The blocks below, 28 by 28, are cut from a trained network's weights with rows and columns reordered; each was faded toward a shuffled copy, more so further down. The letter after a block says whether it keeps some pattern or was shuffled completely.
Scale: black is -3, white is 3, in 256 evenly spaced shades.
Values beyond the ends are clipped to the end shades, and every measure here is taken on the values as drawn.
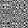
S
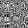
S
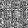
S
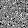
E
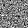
E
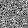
E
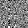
S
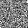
E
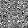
S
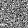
E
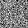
S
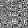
S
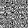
S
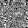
S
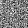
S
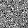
E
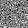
E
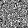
E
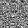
S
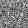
S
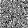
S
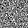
E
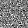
E
